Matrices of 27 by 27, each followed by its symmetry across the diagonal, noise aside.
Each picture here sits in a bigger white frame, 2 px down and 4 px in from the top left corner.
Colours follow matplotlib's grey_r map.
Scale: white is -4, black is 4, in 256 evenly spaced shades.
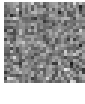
antisymmetric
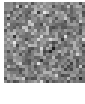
symmetric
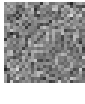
symmetric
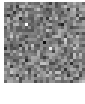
symmetric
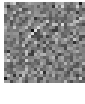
symmetric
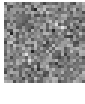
symmetric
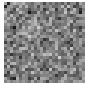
symmetric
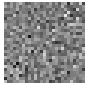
antisymmetric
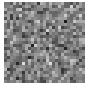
antisymmetric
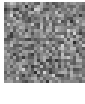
antisymmetric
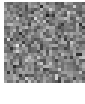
antisymmetric
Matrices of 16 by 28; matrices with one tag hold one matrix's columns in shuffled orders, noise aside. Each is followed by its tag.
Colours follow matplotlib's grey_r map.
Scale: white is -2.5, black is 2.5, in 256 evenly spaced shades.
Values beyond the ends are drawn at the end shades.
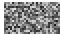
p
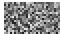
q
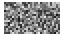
q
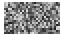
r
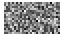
p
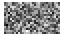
q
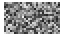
q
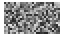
q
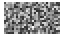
r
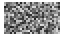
p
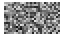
p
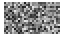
p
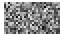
r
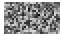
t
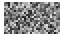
q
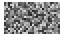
q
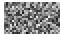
q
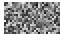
q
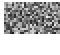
q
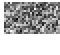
t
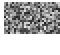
r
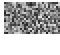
q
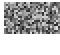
r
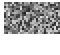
t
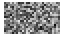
p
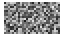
p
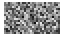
r
